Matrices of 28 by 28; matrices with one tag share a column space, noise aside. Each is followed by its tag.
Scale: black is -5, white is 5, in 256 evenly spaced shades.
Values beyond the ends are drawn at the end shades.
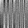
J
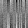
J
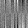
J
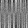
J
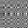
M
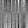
J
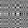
M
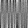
J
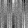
J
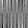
J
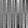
J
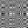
M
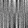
J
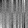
J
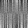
J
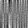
J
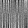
J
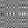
M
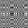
M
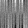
J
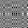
M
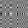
M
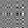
M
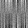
J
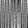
J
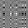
M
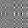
M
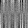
J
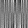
J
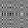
M
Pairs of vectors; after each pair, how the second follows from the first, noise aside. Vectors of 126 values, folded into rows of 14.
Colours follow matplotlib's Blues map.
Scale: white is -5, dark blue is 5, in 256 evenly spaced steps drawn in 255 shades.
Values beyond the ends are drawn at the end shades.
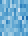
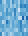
copied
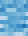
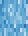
shuffled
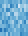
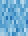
wrapped around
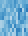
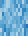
wrapped around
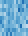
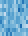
copied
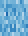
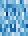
scaled up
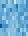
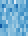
copied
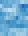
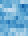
copied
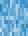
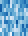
scaled up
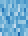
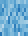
sign-scrambled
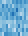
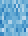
shuffled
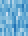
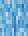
copied
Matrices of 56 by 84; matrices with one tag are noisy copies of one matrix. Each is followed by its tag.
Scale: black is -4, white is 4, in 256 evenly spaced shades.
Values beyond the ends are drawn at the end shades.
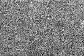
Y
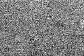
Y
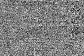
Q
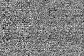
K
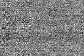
K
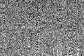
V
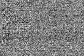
K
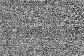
Q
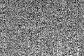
V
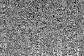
V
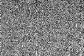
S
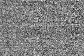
Q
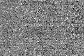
Q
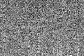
V
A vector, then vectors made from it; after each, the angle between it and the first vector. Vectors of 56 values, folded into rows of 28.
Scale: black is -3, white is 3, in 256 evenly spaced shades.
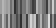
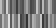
partly aligned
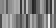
partly aligned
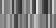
partly aligned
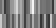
partly opposed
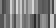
partly opposed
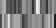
partly aligned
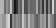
partly aligned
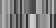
nearly parallel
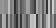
nearly parallel
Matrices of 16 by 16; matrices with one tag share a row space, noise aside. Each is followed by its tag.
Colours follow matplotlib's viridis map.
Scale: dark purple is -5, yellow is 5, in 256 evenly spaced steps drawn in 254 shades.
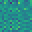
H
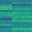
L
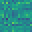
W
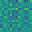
H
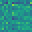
W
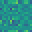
H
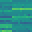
L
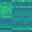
L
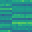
L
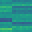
L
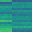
L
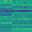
L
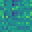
W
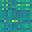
W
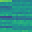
L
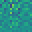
H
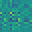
H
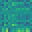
W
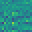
W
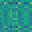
H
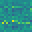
W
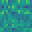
W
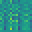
H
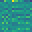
W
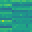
L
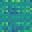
W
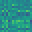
W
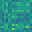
W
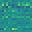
W
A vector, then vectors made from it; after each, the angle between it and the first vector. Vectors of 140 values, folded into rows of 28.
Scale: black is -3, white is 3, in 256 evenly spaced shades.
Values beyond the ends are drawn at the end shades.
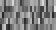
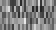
orthogonal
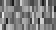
nearly opposite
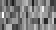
partly opposed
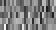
partly aligned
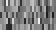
partly aligned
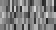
partly opposed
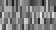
nearly opposite
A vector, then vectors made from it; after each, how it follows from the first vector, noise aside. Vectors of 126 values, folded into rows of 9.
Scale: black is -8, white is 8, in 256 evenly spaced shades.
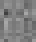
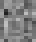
scaled up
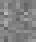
sign-scrambled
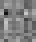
scaled up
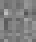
negated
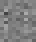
sign-scrambled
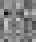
scaled up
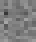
sign-scrambled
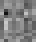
scaled up
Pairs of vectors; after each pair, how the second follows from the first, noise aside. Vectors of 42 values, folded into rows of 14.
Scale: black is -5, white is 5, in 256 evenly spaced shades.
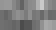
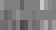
partly zeroed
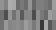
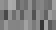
copied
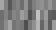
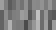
copied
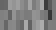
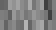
copied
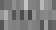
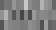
copied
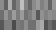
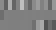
partly zeroed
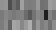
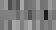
copied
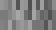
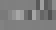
partly zeroed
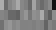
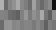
copied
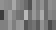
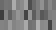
sign-scrambled
